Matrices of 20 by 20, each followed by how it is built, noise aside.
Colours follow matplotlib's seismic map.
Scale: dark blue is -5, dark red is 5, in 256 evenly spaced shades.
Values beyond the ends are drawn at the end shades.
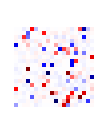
sparse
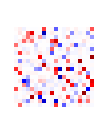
sparse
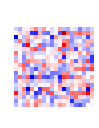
low rank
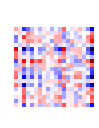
low rank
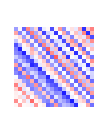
Toeplitz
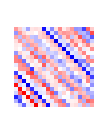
Toeplitz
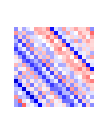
Toeplitz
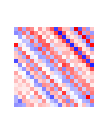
Toeplitz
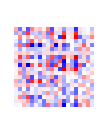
low rank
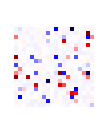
sparse
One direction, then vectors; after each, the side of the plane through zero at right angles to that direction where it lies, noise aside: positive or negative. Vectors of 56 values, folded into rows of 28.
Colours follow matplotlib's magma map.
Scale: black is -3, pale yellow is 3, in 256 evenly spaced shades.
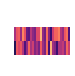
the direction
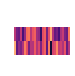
negative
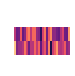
negative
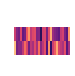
negative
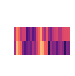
positive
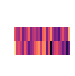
negative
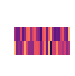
negative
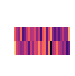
negative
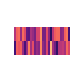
positive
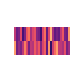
negative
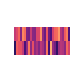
positive
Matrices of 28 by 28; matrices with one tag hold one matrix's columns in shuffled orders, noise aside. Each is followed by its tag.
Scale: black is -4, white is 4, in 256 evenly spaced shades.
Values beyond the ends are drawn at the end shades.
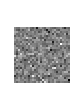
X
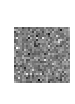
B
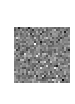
X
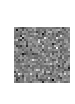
B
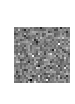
X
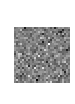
X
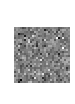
B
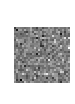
B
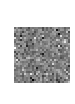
B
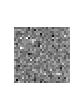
B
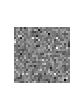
B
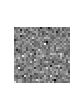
X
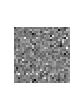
B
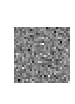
X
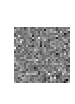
B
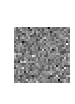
X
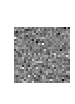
X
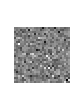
X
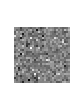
B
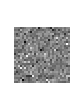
X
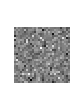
B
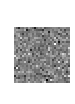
X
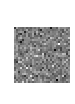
X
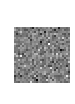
X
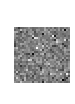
B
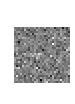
X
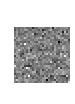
X
